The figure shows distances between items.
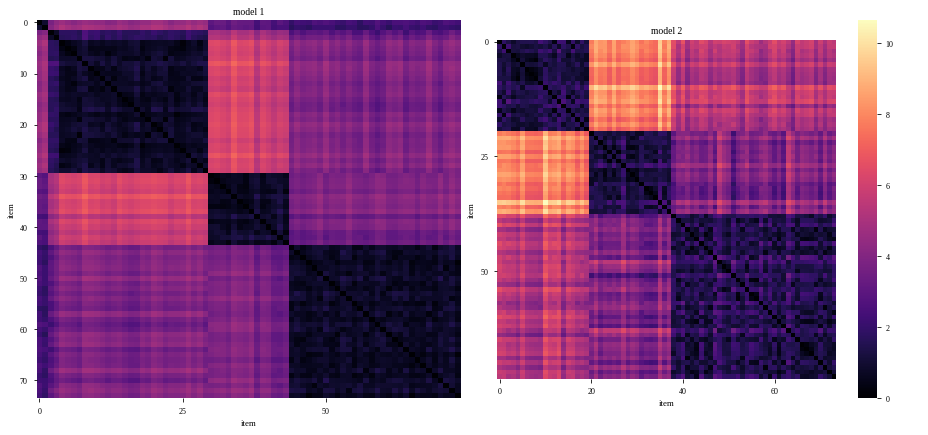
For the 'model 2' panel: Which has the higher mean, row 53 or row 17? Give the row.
17
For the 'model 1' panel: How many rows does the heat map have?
74
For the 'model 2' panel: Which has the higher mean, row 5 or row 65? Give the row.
5
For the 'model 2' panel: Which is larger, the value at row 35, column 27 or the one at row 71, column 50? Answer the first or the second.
the first
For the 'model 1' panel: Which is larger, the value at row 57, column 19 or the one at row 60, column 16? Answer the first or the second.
the first
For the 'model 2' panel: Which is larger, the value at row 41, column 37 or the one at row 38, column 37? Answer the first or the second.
the first
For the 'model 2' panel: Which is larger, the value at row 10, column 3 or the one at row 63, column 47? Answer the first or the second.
the second
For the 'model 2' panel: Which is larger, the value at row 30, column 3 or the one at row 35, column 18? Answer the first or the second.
the second
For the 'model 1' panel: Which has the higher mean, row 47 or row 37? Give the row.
37
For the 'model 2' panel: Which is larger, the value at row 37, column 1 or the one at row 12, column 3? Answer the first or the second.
the first
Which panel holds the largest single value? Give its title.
model 2
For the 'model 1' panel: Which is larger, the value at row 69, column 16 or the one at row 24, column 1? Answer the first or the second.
the second
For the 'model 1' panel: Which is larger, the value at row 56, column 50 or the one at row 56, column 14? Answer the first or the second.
the second
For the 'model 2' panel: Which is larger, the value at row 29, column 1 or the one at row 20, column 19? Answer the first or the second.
the first
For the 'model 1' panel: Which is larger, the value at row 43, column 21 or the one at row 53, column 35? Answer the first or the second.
the first
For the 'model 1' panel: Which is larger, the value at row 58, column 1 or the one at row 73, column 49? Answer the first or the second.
the first
